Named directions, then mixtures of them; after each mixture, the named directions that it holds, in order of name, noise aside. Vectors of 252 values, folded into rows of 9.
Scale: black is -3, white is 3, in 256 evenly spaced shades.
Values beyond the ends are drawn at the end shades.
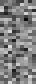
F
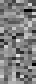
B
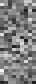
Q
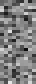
F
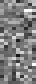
B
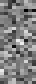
B, F, Q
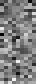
B, F, Q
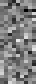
B, F, Q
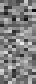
F, Q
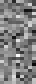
B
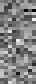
B, F, Q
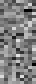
B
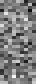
B, F, Q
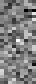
B, F, Q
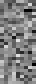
B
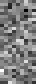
B, F, Q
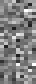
B
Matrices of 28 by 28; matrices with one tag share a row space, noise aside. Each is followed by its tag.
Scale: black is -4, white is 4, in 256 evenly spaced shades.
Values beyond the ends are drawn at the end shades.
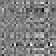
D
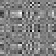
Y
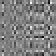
D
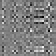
D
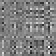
D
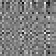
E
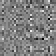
D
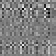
E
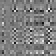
D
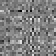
Y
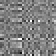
Y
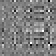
D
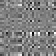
Y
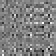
D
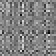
E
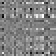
D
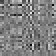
Y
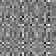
E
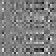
D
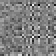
Y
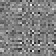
Y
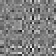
Y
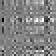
D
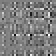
D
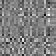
E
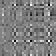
D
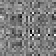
Y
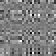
Y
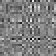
Y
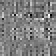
D
